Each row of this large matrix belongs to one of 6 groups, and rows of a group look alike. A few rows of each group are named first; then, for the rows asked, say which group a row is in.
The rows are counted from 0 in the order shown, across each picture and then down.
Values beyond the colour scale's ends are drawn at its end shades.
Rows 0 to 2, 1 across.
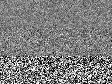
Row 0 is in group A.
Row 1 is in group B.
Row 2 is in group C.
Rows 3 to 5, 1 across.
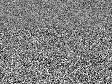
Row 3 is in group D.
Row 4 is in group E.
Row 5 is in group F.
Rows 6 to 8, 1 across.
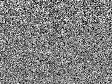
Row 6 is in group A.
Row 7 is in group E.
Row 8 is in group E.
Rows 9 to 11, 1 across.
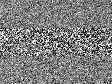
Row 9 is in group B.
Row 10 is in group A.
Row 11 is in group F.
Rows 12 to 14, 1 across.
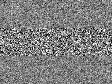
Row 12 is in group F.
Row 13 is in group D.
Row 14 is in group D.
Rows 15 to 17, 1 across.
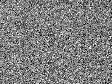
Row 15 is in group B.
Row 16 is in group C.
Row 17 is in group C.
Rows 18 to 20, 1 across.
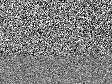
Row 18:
F
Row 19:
B
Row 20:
D
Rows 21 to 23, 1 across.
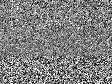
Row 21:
F
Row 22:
A
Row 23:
F
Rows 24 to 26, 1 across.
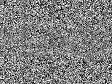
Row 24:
E
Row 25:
E
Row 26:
C
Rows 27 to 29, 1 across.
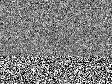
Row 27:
D
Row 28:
A
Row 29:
C
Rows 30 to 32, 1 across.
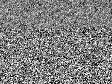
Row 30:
B
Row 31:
D
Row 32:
F
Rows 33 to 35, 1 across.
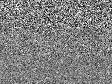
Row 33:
C
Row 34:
F
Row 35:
A
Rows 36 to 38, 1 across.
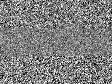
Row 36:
A
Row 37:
D
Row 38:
F
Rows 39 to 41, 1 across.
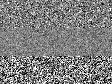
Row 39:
C
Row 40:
F
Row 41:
F
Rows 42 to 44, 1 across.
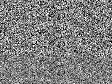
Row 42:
E
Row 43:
E
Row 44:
E
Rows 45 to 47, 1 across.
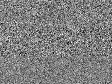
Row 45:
E
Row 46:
B
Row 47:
C
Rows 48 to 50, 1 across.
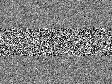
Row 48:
F
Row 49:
D
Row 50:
F
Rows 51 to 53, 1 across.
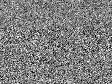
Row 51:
F
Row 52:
A
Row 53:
E
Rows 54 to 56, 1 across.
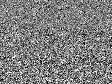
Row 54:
E
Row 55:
C
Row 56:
D
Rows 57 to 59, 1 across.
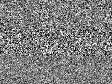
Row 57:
D
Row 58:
D
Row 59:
B
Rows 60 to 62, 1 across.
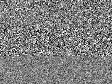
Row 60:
A
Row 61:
E
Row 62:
D
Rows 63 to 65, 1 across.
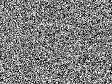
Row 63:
E
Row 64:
C
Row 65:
D
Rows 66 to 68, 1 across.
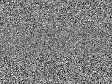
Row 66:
D
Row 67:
C
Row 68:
E
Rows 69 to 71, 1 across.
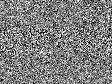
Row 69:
A
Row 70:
E
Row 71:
D
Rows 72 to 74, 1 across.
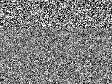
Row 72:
D
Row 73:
C
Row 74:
D
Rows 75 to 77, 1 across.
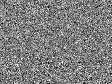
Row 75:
E
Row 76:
A
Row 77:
C
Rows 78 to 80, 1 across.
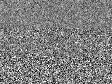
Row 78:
A
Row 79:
A
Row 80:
D
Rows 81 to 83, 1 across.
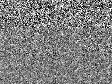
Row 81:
C
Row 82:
A
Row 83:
A
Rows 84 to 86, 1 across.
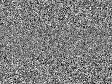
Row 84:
D
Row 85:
C
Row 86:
F
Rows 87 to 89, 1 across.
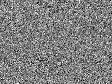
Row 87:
F
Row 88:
D
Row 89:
E
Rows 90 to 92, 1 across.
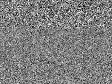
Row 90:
C
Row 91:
C
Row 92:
E
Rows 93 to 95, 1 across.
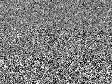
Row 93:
A
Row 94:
C
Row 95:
A
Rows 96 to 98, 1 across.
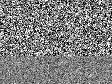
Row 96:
D
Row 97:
A
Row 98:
C
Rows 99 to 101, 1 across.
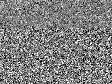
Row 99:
A
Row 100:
A
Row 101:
D
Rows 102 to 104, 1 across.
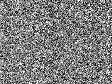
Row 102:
A
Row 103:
A
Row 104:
A
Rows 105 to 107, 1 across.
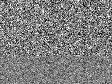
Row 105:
A
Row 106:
C
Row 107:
C
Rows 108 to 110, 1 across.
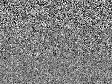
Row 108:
E
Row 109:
A
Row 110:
F
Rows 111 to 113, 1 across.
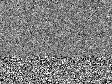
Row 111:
A
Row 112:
C
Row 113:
D
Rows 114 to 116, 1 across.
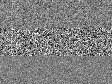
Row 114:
F
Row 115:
F
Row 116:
B
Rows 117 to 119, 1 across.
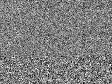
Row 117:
C
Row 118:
C
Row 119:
D
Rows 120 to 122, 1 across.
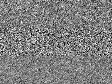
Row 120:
A
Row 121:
E
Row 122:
B
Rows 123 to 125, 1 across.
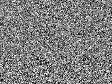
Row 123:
D
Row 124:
C
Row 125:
D
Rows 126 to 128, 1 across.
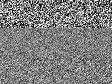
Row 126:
B
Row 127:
B
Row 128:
B
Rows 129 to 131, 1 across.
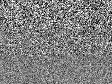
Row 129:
F
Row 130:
D
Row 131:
D
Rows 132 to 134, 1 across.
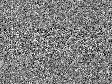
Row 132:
F
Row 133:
F
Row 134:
A
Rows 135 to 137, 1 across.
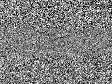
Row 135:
C
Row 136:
E
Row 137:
A
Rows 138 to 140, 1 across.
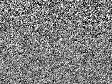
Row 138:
A
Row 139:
F
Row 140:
B
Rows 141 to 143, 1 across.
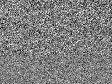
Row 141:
B
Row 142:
B
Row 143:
C
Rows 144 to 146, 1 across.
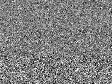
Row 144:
D
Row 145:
B
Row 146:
A
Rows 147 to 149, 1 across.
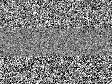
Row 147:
F
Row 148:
D
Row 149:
A
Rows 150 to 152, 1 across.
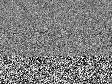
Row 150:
F
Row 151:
E
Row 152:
B
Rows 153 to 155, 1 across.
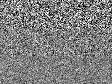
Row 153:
C
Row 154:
F
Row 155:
B
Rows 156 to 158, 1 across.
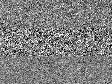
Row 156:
B
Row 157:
B
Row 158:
C
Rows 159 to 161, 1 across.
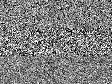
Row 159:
E
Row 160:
B
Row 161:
C
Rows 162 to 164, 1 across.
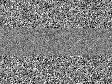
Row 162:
F
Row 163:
C
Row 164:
F
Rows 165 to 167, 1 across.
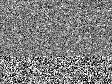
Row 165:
C
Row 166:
D
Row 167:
F
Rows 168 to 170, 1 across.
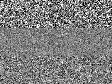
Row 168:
A
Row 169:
E
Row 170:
D
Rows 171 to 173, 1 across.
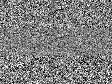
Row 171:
E
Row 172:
E
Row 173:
A
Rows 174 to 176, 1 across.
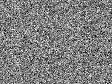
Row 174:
C
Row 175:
F
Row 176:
C
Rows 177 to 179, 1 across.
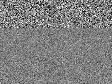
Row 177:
E
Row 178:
C
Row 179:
E
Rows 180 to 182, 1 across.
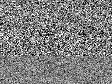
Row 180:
D
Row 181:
C
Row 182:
E
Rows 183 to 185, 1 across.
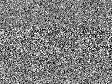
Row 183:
A
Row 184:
A
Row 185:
E
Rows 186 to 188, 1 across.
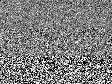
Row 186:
B
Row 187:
D
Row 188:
C
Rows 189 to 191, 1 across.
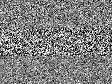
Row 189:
E
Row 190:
B
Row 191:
F
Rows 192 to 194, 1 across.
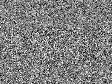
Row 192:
E
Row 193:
F
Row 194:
D
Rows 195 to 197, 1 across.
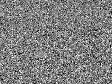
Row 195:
D
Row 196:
F
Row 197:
D
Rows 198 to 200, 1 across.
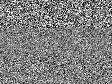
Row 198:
D
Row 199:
D
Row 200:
E
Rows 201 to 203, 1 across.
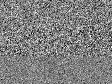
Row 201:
F
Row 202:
B
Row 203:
E
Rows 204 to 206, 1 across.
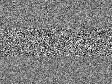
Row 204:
D
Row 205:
C
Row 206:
A
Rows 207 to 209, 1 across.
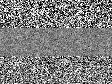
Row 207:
C
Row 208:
A
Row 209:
C
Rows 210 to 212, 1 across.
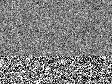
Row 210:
F
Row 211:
D
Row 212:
A
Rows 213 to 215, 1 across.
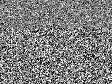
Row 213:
D
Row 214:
F
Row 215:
D
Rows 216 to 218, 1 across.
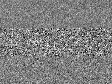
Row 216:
B
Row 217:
F
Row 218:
A
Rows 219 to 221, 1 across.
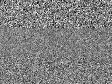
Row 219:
F
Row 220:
A
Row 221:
C
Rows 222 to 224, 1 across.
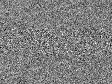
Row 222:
B
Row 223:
D
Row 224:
B
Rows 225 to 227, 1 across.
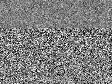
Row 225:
A
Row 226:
D
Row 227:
E
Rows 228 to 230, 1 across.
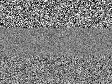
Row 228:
D
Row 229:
E
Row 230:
E
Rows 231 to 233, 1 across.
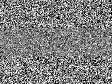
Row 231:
E
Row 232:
D
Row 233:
F
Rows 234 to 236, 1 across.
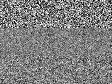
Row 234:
E
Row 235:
C
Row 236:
B
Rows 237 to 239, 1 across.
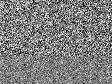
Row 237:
A
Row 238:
B
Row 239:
A
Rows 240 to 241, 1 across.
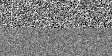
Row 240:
F
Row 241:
C
